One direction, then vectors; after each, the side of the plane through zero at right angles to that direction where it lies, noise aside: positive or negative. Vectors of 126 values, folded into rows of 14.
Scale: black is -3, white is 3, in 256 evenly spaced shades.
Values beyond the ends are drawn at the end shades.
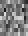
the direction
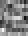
positive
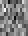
negative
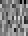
positive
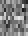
positive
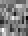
negative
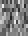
positive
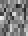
positive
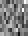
negative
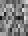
negative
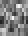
negative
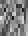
positive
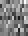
negative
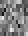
positive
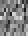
positive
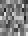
positive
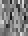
positive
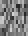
positive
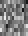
positive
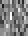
negative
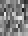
positive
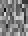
positive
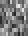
negative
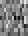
negative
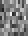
negative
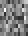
negative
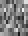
negative
